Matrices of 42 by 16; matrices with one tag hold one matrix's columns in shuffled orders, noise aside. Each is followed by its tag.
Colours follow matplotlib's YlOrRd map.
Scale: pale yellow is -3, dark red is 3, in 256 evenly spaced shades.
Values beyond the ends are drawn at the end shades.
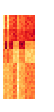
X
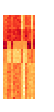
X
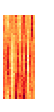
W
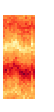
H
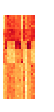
X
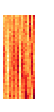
W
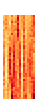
W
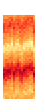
H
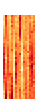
W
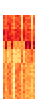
X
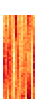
W
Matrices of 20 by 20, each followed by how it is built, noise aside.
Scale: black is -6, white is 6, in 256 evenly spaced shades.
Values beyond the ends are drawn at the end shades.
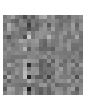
low rank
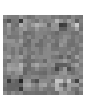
low rank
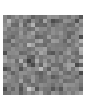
low rank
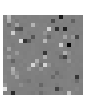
sparse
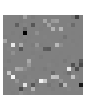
sparse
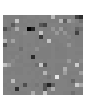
sparse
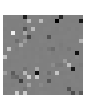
sparse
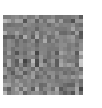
low rank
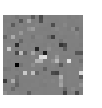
sparse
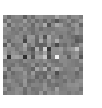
low rank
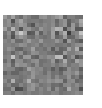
low rank
